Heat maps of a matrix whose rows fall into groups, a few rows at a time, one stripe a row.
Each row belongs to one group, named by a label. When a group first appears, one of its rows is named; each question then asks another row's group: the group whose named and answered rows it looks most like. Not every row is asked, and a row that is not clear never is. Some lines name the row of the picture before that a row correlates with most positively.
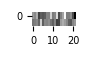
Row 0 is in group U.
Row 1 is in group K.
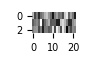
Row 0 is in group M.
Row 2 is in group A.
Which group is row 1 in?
K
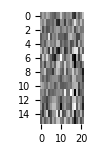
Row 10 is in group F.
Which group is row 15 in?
A
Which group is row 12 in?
M
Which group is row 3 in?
K
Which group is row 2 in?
U
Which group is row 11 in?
A
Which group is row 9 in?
M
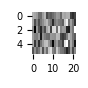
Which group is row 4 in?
M
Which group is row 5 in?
A
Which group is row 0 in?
F
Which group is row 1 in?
M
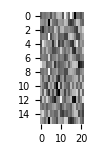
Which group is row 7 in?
F
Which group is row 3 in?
K
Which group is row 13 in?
M
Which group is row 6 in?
K
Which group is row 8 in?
K
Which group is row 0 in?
A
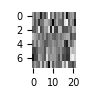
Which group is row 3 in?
F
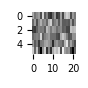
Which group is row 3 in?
K
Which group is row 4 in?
M
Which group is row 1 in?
A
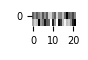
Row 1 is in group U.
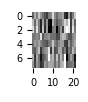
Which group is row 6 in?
U
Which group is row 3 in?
K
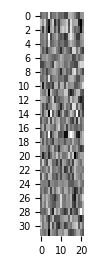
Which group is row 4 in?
K
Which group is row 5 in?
M
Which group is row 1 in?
F
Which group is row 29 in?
F
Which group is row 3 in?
K
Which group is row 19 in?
F
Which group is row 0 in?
K
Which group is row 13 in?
M
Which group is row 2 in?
F
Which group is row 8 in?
M
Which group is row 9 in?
K
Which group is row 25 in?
A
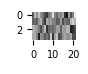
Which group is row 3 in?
U
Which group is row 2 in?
F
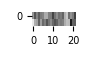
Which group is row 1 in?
F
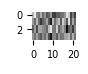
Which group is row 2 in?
A
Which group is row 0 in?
F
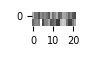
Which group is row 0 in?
U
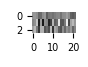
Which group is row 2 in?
U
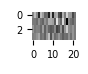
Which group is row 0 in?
U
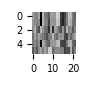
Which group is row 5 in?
A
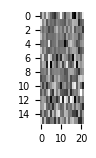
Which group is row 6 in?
U
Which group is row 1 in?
F
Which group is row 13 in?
U
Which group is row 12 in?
A
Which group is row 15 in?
F
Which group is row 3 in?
F
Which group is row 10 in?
M
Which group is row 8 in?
K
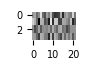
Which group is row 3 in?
U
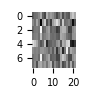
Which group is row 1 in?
F
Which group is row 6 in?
K
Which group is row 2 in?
K
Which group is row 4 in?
F
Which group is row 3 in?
K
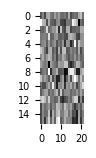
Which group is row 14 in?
A
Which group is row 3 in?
K
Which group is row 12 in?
F
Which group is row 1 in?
F
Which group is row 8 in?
K
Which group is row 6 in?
U
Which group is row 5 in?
U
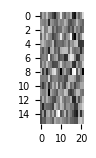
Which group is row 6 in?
K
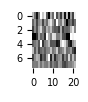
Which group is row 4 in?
K
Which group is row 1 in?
A
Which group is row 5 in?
U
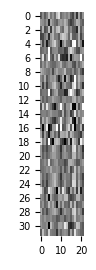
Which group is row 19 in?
M
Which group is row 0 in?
A
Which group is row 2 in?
A
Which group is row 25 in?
U
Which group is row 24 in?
M
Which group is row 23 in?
M
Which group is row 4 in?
M
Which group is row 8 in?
U
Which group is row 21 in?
K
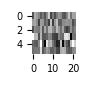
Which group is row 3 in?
F
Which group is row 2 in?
A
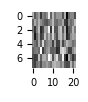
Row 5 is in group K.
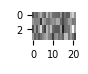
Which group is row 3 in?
M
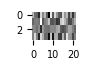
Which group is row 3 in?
U
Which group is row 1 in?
K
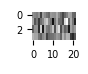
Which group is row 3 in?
F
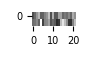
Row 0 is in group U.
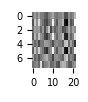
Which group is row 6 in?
M
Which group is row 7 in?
K
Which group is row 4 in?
M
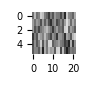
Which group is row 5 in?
A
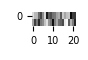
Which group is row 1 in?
M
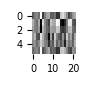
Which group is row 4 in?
U
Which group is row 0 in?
K
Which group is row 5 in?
K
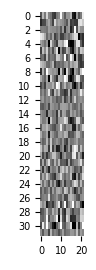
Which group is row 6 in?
A
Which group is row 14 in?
U
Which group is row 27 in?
U
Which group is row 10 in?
A
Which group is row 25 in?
A
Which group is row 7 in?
F
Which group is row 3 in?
F
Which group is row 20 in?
M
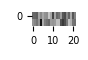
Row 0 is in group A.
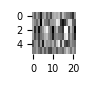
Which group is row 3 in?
M
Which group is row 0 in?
F
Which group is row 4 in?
A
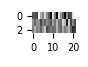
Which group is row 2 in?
F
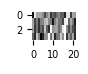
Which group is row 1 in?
M
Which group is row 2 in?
U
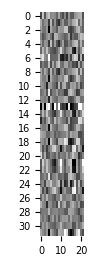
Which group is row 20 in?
F
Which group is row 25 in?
M
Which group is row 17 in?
F
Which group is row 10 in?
U
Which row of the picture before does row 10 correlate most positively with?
2
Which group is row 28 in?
K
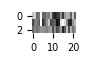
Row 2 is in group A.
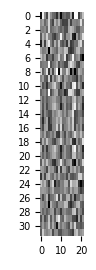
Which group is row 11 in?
K
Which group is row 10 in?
M
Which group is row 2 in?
K
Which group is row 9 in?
A
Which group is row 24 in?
F
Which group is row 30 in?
U
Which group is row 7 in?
K
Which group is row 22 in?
U
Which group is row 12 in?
M
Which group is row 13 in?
M
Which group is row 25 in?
F
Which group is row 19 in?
M
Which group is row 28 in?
M
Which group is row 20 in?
M
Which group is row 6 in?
U
